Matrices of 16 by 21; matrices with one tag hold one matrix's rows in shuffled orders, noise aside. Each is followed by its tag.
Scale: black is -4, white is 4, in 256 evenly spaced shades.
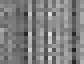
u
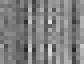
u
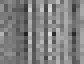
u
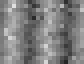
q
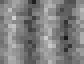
q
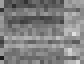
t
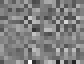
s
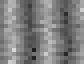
q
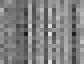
u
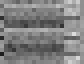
t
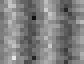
q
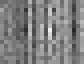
u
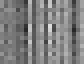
u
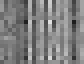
u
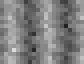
q
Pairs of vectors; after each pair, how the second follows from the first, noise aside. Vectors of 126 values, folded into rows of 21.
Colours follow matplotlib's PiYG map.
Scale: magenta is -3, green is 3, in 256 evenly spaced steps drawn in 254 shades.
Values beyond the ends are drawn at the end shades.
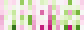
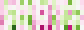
copied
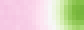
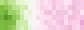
reversed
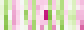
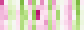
reversed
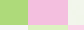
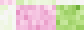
reversed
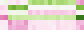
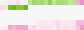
partly zeroed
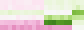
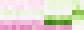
copied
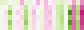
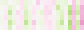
shrunk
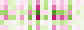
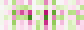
reversed
